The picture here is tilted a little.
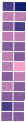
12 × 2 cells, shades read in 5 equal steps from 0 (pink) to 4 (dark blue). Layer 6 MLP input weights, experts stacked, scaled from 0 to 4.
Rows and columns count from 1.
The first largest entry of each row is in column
2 1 2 1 1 2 1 1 2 1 1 1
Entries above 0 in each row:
2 2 2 2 2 2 1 2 2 2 2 2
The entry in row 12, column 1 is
2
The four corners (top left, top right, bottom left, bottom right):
3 4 2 2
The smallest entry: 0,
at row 7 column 2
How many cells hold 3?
3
